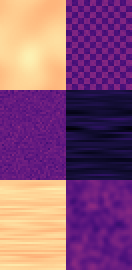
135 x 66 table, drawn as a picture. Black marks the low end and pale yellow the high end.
The table splits into 3 rows of 2 panels. Panel 1,1: very high, smooth, faint in contrast. Panel 1,2: low, checkered. Panel 2,1: low, fine-grained, faint in contrast. Panel 2,2: very low, streaked across, faint in contrast. Panel 3,1: very high, streaked across, faint in contrast. Panel 3,2: low, blotchy, faint in contrast.
